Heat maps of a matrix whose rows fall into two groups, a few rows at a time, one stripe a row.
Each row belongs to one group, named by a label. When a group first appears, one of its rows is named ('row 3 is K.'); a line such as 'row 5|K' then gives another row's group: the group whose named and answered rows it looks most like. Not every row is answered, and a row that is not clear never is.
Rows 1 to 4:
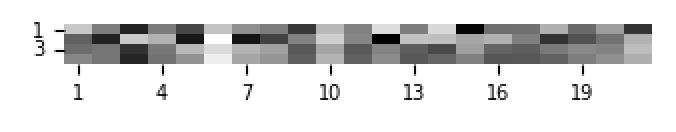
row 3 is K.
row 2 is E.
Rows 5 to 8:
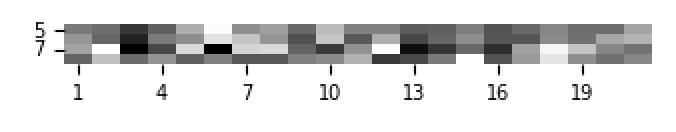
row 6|K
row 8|E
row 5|K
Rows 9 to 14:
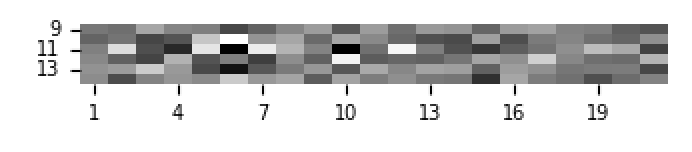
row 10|K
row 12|E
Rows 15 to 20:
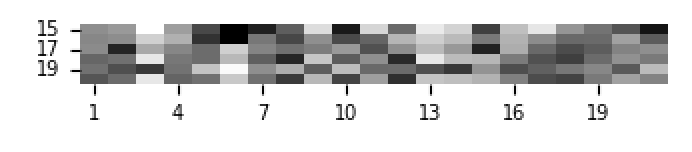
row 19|K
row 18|E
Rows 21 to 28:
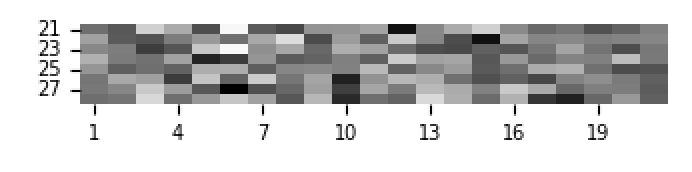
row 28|E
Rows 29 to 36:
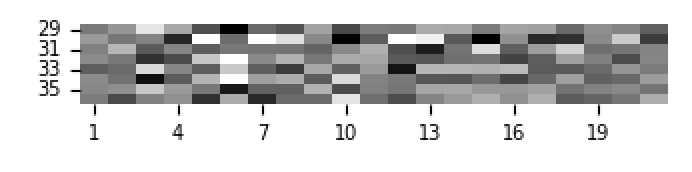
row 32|K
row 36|E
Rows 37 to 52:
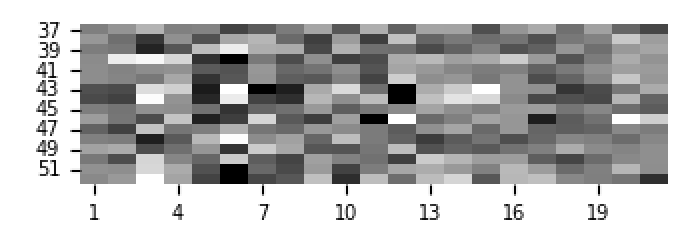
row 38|K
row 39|K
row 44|E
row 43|E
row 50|E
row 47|E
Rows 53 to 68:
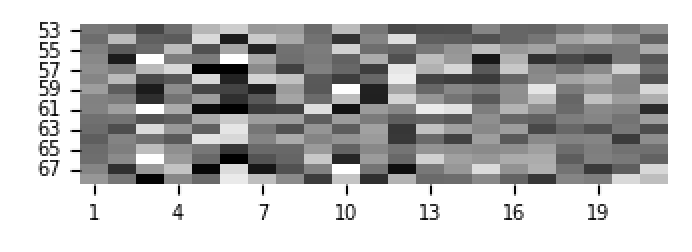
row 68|K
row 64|K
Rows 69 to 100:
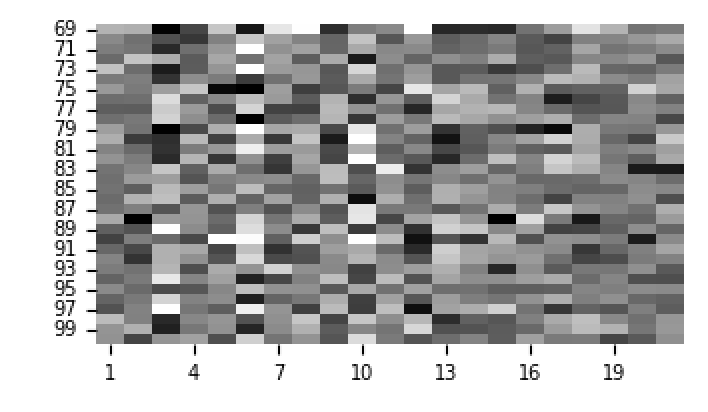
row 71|K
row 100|E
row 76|E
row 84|E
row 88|E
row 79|K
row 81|K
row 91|E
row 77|E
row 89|E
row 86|E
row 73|K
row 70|K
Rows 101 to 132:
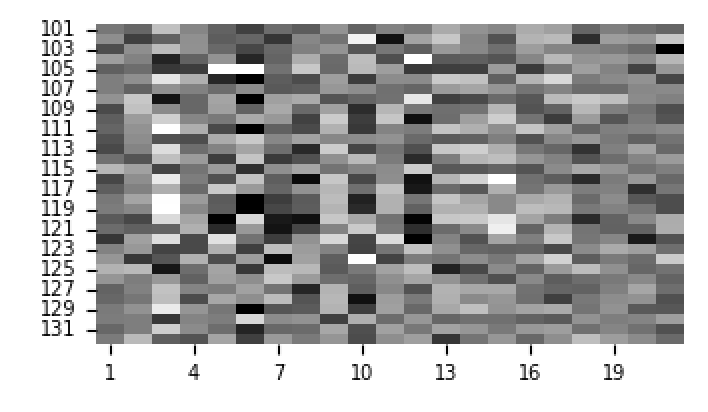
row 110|E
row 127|E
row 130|K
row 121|E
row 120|E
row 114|E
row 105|K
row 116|E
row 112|K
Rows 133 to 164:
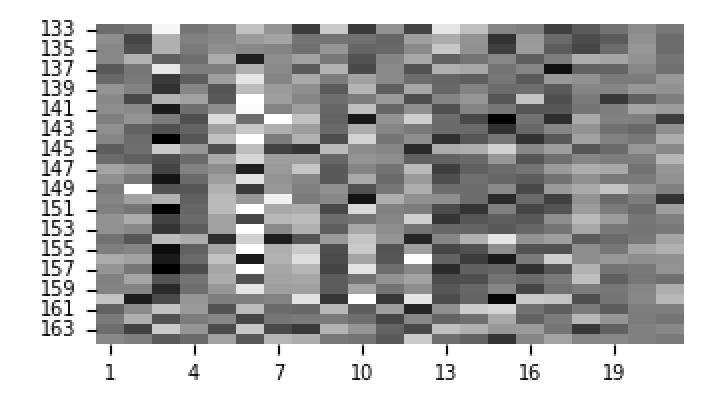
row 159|K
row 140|E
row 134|E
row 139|K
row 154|E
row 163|E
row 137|E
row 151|K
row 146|K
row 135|E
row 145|E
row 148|K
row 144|K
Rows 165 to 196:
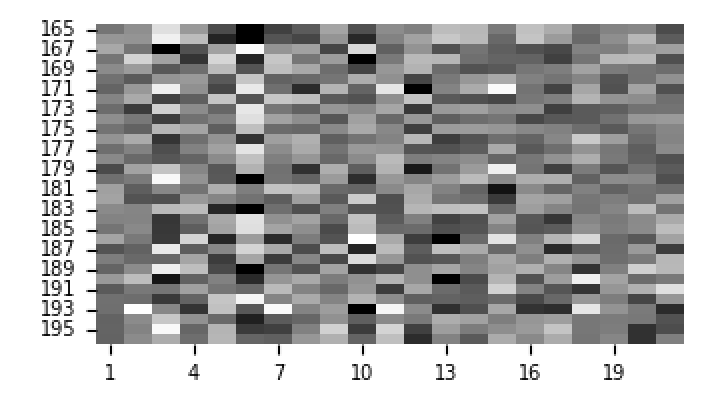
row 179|E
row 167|K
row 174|K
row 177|K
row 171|E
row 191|K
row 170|E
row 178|K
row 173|E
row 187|E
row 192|K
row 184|K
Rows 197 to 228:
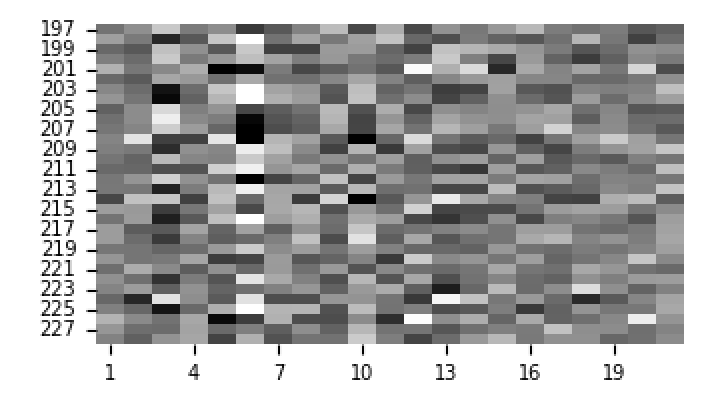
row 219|K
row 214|E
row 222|K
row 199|E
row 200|E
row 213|K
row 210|E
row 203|K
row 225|K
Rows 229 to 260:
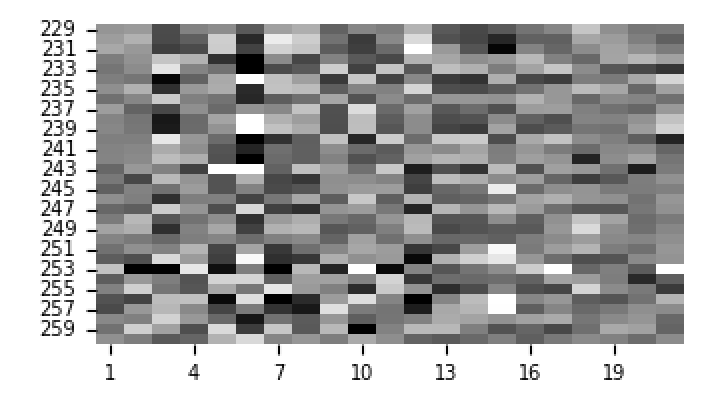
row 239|K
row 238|K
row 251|E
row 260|K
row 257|E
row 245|E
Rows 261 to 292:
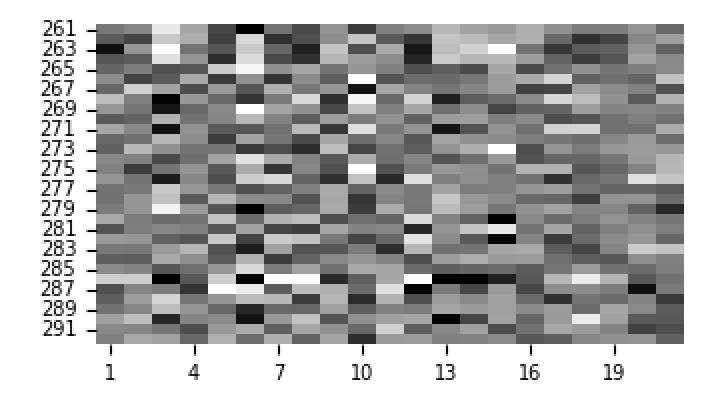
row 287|K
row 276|K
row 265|K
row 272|E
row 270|E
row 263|E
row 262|E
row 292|E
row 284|E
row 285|K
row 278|E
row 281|E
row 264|E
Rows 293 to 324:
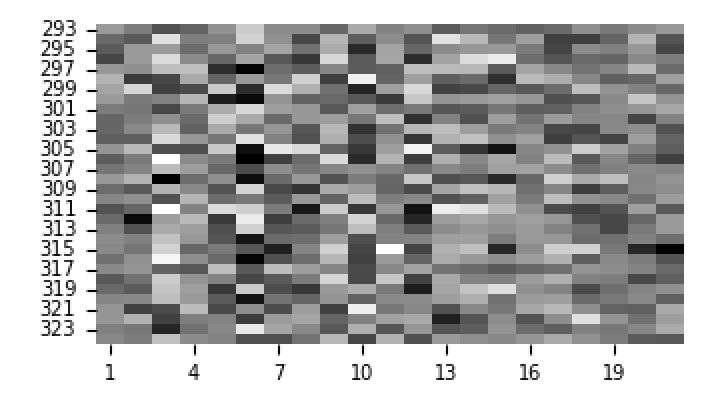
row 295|E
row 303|E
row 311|E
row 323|K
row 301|K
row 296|E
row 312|E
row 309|E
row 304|E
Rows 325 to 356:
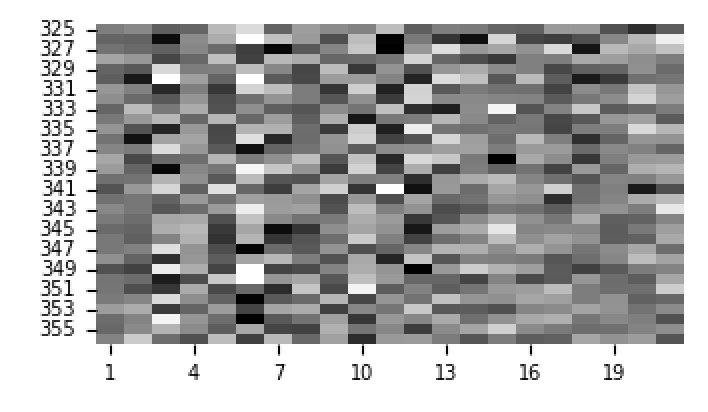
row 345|E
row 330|E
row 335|K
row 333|E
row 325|K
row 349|E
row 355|E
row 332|K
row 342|K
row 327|E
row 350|K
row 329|E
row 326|K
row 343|K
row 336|E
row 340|E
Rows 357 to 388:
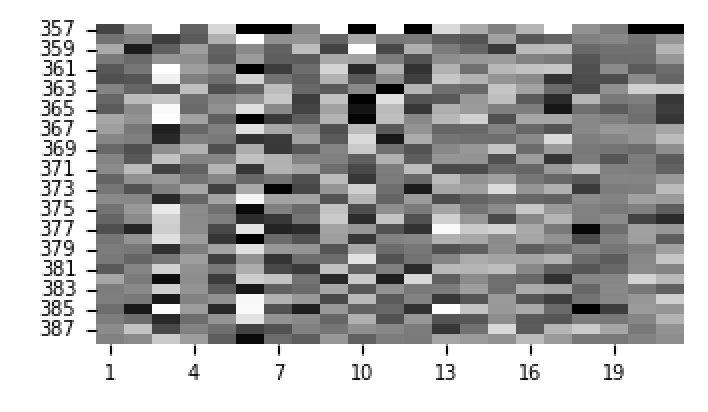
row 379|K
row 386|K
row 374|K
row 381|E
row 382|K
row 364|E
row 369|E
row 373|E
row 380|E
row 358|K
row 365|E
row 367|K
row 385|E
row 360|E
